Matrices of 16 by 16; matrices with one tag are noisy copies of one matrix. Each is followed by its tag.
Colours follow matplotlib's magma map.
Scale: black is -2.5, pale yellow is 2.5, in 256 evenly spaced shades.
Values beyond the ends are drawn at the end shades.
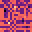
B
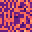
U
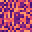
U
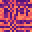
B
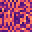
U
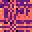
B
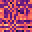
B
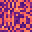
U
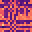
B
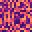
U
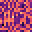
U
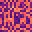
U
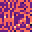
U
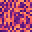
U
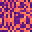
U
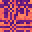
B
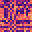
B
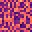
U
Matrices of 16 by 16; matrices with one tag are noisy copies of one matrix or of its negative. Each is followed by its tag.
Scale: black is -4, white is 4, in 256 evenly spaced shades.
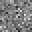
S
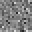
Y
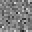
Y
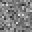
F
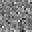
Y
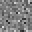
Y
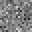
S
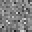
Y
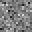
F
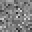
S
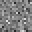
Y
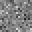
S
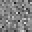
Y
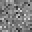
S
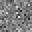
S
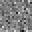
Y
